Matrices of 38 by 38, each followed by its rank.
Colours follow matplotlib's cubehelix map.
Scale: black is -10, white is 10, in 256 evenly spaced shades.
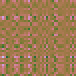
two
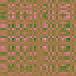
two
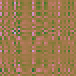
two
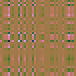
one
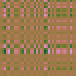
one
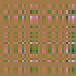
one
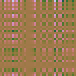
one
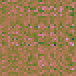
five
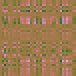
two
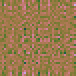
five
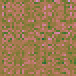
five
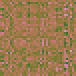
five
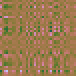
two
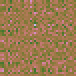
five
